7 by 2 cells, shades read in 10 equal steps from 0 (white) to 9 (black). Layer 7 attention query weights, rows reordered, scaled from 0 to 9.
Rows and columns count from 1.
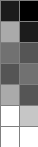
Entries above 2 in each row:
2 2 2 2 2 0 0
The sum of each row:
17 11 11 11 9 2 0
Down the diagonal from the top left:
8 8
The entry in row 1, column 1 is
8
